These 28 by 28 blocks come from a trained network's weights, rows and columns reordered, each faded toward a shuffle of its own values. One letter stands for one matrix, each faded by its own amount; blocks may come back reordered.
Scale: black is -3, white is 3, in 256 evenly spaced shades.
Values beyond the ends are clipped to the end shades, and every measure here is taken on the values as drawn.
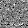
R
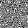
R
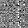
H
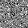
R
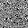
R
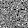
R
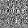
H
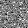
R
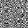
H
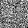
R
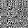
H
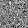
R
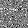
R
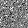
R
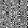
H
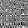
H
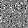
R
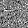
R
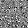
R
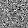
R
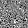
R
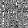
H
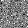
R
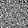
R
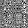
H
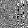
H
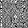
H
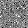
R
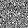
R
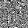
R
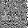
H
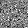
R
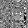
H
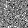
R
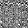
H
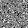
R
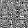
H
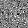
R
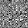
H
